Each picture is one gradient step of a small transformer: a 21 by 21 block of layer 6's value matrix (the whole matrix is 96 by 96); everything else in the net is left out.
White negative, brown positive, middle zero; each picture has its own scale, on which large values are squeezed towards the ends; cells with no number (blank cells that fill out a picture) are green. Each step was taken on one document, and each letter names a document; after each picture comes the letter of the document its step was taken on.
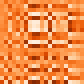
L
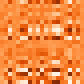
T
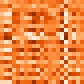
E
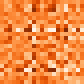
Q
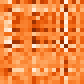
E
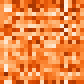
E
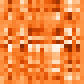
T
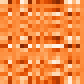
T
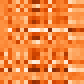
L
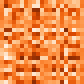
E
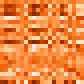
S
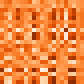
E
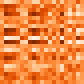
S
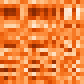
S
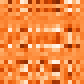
T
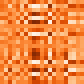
L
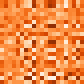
Q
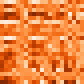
S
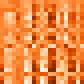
Q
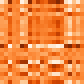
T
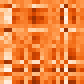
E
